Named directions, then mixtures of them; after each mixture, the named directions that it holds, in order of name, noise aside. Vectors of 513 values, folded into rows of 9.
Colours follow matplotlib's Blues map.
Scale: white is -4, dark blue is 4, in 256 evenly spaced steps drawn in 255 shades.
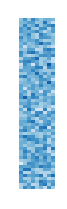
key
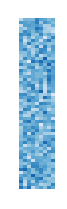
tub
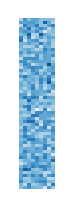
key, tub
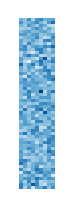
key, tub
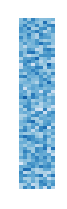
key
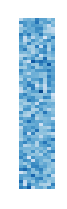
tub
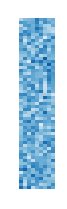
tub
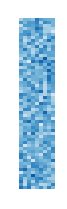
tub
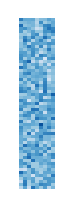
tub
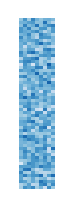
key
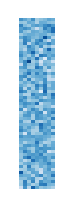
key, tub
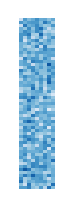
key, tub
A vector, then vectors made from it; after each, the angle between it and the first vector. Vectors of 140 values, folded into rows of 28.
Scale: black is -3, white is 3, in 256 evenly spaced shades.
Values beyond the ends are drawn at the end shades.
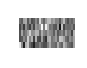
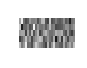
orthogonal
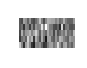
nearly parallel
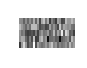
partly opposed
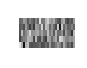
nearly parallel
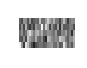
nearly parallel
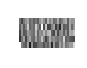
partly aligned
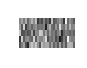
partly opposed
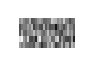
orthogonal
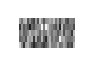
nearly parallel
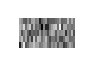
nearly opposite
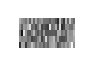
partly opposed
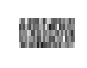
partly aligned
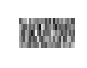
orthogonal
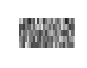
partly aligned
